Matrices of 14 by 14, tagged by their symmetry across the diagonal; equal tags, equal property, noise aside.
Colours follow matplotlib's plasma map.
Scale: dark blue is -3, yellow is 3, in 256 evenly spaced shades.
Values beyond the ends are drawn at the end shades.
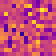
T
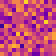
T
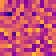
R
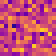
R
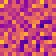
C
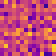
T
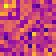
C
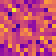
T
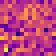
R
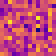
R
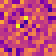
C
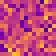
R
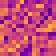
T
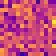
T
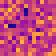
C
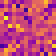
T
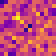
C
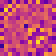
C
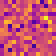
R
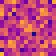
C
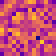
C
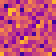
C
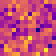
T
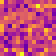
R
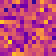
R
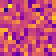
T
